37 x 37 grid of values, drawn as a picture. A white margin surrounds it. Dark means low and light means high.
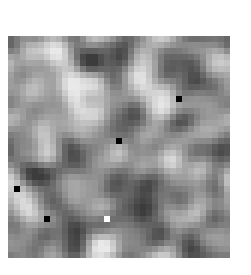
No single row or column stands out from its neighbours. No regular stripes run through it. The ninth with the highest average is the top left. The halves do not mirror each other. The histogram is bell-shaped. Five lone cells stand out: one far higher and four far lower than their neighbours. The texture is blotchy.
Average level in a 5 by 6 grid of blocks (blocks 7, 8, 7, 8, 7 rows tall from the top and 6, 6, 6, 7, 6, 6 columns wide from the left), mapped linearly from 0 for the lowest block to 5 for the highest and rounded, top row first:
451313 | 455332 | 333342 | 323033 | 214222
